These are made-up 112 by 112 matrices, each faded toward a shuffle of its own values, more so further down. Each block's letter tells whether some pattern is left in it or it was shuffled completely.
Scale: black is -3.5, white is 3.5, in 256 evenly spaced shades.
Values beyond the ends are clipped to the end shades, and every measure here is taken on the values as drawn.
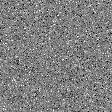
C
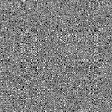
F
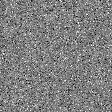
C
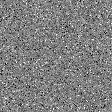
C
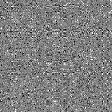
F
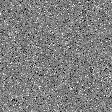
C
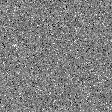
C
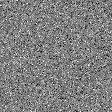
C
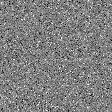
C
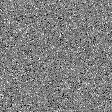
C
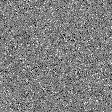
C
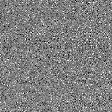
F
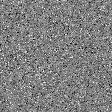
C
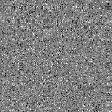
F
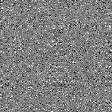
F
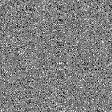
F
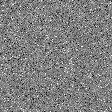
C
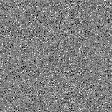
F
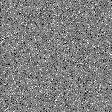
C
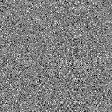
F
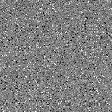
F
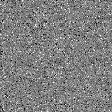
F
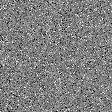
C
